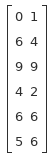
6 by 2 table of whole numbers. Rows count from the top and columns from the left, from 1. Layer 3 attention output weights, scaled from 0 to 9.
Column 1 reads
0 6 9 4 6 5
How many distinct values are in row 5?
1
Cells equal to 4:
2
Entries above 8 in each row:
0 0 2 0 0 0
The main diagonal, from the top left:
0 4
